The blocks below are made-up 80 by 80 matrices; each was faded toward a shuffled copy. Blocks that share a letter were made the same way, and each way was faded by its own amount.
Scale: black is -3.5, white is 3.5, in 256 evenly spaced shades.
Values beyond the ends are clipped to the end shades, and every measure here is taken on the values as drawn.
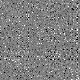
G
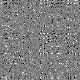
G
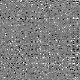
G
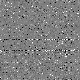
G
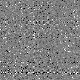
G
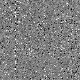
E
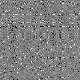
G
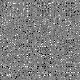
G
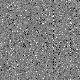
E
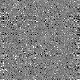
G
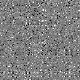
G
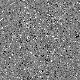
E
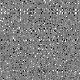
G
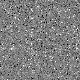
E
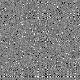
G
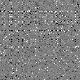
G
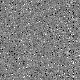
E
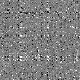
G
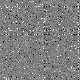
G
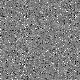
E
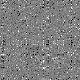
G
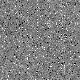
E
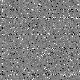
G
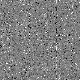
E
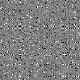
G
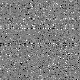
G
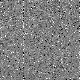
E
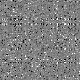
G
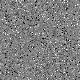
E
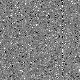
E
